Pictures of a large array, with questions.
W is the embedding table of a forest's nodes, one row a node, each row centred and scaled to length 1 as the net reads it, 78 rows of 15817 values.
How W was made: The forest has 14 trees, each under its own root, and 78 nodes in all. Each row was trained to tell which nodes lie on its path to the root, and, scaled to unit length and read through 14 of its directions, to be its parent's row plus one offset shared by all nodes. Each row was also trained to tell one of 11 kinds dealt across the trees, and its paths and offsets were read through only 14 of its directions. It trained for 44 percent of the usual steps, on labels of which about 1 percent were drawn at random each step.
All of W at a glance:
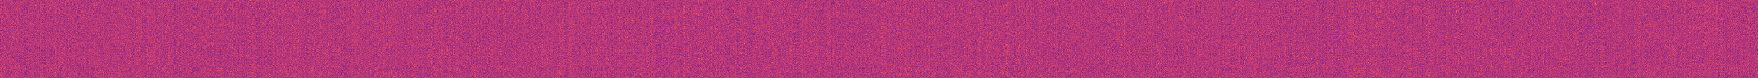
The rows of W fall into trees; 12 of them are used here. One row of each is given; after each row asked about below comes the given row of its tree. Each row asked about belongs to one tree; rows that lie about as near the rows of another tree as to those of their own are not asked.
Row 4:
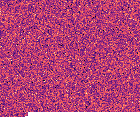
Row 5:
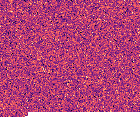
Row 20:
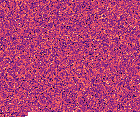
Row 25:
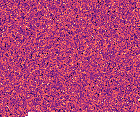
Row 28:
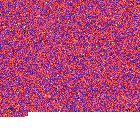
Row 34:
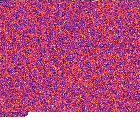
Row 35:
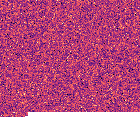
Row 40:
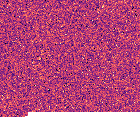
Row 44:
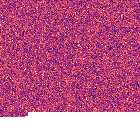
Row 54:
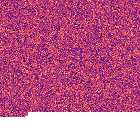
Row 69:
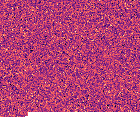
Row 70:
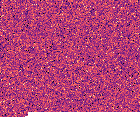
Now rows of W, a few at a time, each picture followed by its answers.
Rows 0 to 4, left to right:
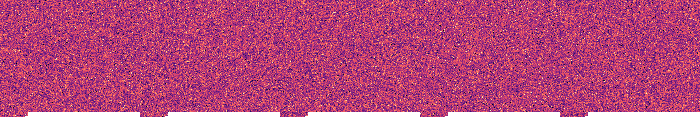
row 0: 69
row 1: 25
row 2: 34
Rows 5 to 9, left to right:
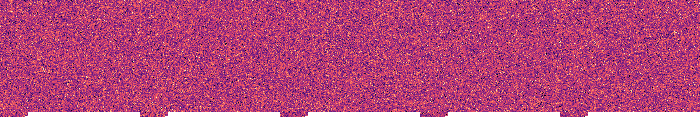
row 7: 34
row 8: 70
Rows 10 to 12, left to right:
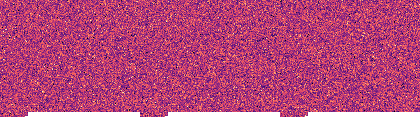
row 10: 28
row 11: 28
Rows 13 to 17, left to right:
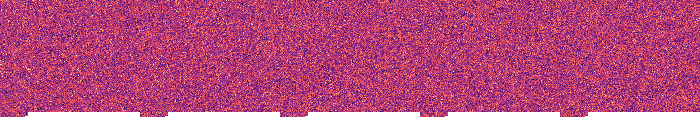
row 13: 70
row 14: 25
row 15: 44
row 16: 35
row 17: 28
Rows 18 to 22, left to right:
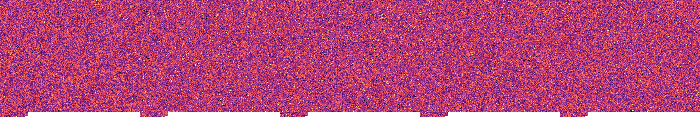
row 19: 5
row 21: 44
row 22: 20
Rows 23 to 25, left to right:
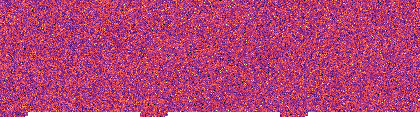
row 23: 34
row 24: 70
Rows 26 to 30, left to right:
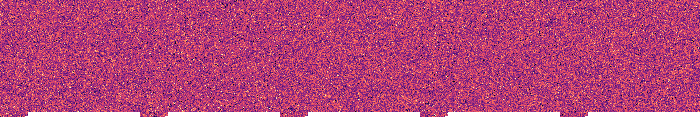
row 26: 28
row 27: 40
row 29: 70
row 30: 4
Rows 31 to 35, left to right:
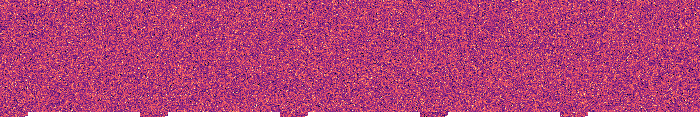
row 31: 35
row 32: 28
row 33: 20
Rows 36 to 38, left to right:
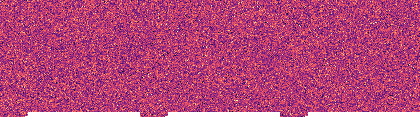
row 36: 69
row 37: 20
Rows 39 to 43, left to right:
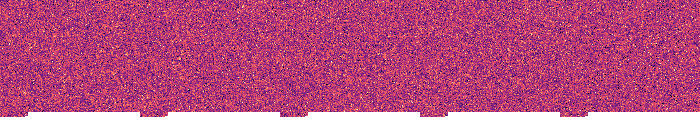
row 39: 4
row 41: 34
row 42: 28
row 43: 25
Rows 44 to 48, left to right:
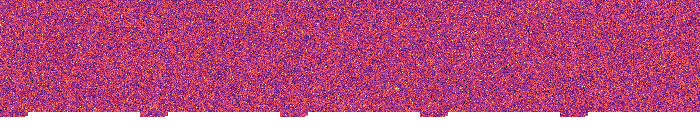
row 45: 5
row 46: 54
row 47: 40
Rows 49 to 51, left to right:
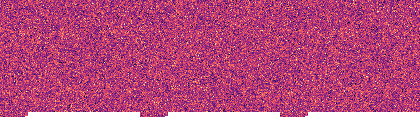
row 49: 54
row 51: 54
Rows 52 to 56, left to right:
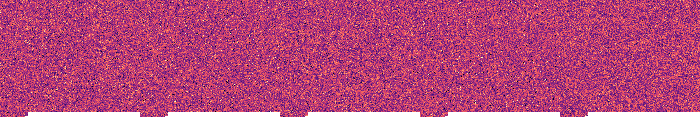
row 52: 44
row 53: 70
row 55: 40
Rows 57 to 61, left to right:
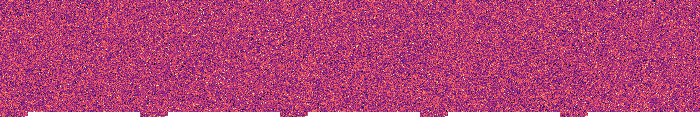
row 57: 5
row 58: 44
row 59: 69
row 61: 54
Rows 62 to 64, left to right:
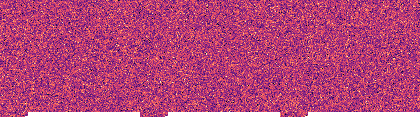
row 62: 44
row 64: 5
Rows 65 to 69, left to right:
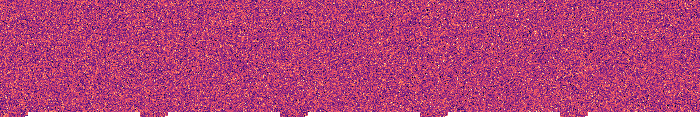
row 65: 35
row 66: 54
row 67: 70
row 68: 70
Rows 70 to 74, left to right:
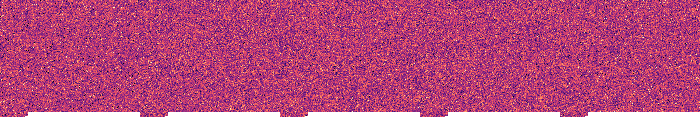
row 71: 4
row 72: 28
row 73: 40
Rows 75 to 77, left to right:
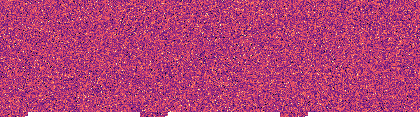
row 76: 34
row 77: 35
